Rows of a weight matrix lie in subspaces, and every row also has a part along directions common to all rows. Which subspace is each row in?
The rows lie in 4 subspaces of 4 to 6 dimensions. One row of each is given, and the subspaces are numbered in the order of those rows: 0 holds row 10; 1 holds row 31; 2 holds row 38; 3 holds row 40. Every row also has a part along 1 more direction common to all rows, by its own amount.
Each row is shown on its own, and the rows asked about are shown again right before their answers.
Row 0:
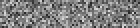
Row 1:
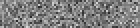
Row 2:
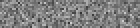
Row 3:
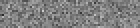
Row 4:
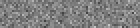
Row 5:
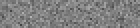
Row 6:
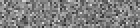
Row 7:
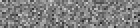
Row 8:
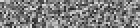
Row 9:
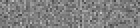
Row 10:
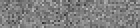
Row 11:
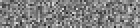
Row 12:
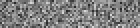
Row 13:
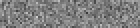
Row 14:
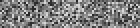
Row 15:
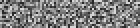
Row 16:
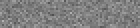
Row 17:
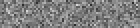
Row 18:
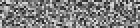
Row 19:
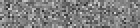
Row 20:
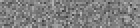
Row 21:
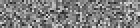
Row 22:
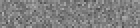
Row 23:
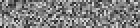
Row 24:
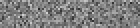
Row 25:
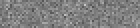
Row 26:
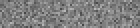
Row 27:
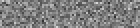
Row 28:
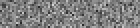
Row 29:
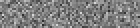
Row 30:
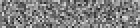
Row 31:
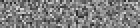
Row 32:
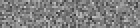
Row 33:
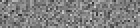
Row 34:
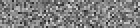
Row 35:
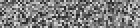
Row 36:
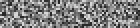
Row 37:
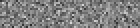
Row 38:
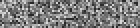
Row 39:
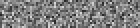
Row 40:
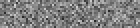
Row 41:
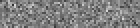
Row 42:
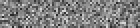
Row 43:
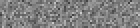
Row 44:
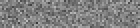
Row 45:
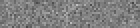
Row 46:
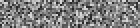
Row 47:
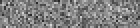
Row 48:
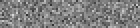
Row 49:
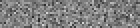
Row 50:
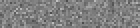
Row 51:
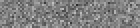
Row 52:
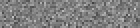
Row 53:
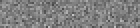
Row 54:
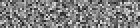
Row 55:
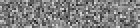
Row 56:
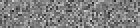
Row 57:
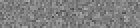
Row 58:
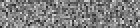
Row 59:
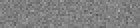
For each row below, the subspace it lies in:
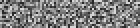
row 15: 1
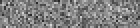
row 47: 3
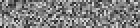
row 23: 2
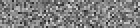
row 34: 2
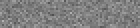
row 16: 0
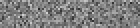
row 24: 1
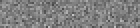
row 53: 2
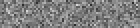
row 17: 0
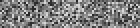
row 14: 0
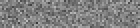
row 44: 0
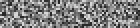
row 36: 3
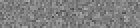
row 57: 1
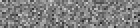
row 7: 2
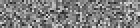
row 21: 3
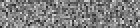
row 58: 2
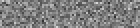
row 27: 1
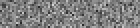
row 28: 2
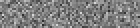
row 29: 0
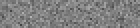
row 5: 1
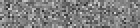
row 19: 0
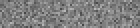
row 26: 2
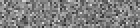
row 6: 0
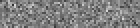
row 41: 3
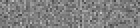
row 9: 2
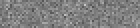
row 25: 0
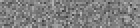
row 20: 3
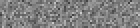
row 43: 1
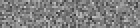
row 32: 1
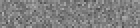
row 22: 3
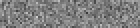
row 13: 3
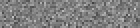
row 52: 1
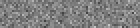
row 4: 3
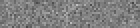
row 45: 0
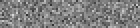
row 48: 0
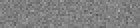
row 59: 0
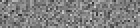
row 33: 2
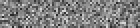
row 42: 0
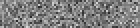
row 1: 2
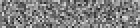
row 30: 3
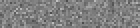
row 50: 1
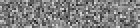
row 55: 0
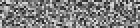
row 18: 1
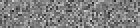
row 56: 2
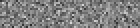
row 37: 3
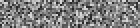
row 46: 1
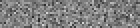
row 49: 1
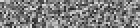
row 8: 1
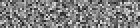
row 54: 3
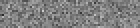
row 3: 0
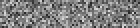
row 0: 3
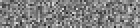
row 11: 2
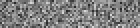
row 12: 2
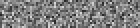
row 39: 1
